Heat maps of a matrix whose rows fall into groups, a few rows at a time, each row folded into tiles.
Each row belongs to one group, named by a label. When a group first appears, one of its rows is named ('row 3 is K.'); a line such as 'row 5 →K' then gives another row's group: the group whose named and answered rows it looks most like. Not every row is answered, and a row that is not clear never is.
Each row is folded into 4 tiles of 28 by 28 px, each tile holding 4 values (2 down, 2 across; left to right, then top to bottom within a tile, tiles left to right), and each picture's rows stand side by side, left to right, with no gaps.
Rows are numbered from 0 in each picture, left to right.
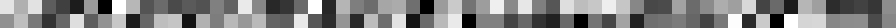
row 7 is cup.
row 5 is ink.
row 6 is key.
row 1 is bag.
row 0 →cup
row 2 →cup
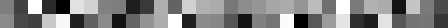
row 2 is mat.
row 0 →mat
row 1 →mat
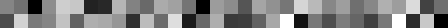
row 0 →key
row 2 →mat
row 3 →key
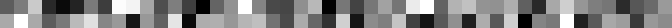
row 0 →cup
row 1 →bag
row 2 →cup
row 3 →mat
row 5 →bag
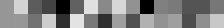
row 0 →cup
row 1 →bag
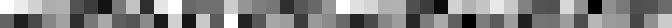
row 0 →ink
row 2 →bag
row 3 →ink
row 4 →ink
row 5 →bag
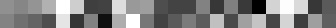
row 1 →cup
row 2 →key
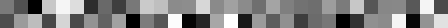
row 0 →key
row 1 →mat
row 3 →mat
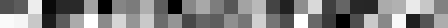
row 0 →cup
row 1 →cup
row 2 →cup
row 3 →mat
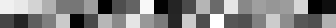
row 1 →cup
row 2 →ink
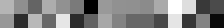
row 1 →key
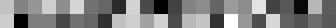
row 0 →ink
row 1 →cup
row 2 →cup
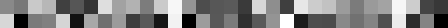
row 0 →bag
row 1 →key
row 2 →mat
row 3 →key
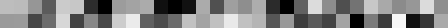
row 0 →key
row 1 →cup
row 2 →cup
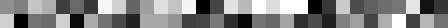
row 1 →ink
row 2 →ink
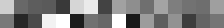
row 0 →mat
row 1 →bag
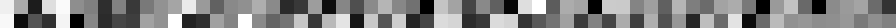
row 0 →key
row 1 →mat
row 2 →cup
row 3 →bag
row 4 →mat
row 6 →bag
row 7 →key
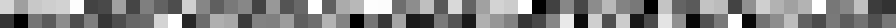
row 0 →ink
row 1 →mat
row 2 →mat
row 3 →ink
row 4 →ink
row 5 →bag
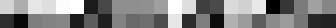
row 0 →ink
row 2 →cup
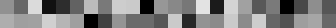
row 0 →cup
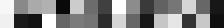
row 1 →key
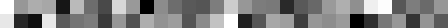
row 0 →ink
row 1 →bag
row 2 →bag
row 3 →ink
